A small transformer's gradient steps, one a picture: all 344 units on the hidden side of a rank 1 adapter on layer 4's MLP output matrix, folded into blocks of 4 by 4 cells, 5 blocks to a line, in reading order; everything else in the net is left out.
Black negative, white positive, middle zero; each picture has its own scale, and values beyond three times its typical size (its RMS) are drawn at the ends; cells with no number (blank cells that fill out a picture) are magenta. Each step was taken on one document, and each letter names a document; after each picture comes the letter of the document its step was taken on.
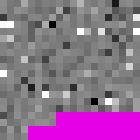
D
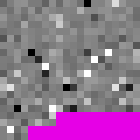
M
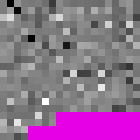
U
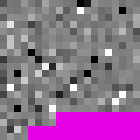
M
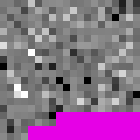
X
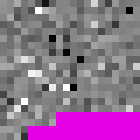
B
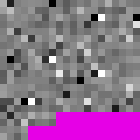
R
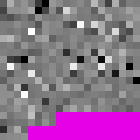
B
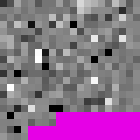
M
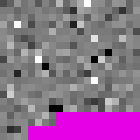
M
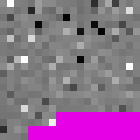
U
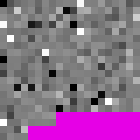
D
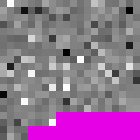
B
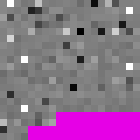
U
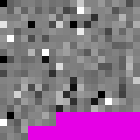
D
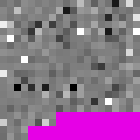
D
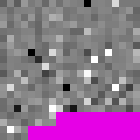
M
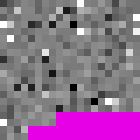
D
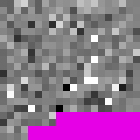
M
